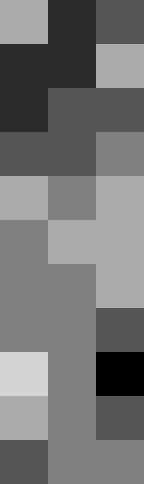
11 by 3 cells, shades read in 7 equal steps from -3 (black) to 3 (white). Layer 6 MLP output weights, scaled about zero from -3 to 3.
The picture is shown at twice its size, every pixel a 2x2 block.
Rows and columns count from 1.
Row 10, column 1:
1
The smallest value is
-3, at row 9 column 3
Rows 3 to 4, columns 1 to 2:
-2 -1 / -1 -1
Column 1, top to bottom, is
1 -2 -2 -1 1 0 0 0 2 1 -1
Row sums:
-2 -3 -4 -2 2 2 1 -1 -1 0 -1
